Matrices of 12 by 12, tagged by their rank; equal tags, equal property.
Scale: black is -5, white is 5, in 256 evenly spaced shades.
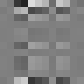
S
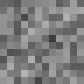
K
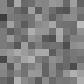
K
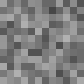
K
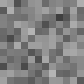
K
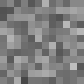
K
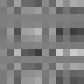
S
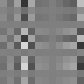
S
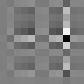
S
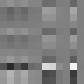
S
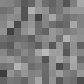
K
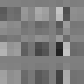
S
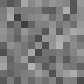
K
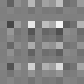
S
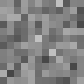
K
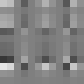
S
